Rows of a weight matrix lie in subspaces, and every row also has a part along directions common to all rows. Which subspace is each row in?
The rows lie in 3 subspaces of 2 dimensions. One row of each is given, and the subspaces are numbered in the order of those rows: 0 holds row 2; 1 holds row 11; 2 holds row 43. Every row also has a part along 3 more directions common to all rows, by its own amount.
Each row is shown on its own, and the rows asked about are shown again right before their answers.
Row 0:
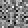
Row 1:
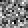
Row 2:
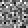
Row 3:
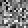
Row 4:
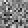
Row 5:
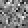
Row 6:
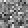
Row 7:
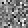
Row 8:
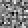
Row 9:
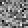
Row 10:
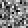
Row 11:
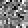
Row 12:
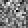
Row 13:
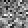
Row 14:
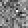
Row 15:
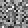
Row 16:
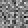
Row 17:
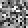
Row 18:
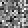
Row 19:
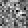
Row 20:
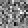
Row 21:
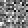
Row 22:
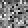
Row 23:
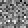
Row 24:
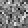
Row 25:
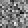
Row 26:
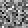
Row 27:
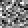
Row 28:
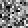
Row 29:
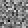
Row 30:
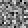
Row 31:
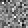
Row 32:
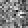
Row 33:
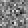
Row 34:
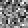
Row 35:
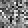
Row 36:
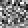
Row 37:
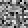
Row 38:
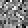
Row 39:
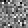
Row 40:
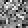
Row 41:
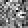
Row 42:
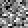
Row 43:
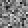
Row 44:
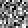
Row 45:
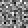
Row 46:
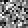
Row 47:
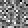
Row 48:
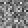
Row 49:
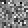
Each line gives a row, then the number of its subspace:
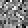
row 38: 1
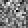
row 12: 1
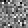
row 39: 2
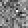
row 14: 1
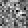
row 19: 1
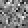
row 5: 1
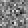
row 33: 1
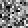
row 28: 2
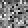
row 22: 2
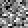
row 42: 2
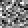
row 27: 1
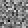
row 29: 0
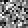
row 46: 1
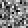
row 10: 2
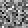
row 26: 0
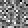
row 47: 0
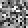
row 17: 0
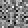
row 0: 0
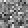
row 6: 2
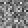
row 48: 2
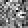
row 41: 1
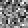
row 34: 1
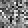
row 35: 0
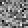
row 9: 2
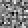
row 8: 0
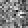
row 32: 1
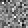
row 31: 2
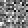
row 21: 0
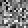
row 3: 2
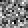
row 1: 1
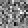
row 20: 1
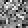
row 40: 1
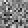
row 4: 2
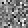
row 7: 2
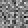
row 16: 0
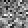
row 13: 2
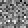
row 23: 0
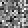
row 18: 2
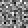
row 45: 0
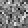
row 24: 1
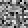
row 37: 0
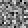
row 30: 0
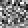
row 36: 1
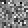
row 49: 2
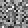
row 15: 0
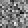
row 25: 1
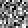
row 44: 1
